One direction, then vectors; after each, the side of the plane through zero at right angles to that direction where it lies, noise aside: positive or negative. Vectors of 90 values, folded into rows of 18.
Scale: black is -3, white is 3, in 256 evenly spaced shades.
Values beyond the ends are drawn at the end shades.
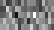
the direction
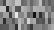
negative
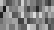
positive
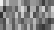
negative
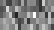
positive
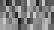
positive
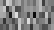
negative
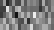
positive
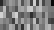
negative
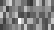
negative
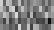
negative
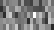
positive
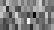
negative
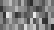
positive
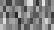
positive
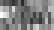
negative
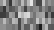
positive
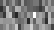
positive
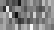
positive
